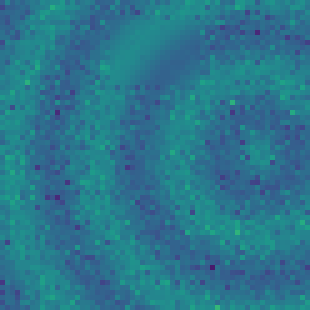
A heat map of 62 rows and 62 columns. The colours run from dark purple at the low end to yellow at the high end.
Calmest part: top middle. Slope: none. Rings: centred on the middle right. Odd patch: calmer, in the top middle.
